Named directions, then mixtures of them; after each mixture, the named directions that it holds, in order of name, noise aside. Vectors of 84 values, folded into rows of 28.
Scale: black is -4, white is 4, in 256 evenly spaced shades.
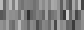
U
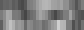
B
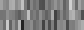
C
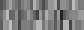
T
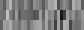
T, U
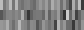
U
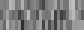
C, T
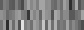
C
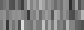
C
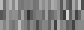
U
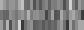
C, T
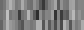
C, T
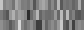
T, U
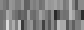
B, C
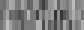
C, T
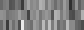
C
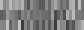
C, U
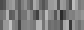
T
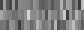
U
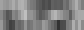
B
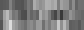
B, T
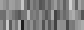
C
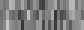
C, T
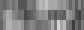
B, U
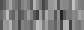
T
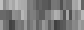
B, U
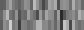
T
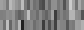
C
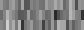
B, C
